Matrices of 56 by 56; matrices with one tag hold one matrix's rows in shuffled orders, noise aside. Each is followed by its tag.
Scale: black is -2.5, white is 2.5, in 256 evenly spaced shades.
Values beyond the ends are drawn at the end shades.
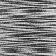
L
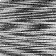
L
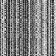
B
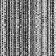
B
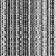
B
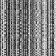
B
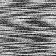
L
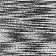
L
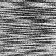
L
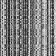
B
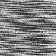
L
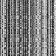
B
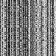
B
